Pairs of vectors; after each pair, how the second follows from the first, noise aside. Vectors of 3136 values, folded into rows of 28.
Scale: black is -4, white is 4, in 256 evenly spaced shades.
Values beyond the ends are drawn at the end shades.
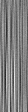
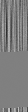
partly zeroed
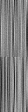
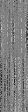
partly zeroed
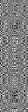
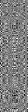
copied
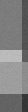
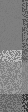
partly zeroed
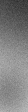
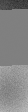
partly zeroed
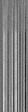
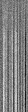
copied
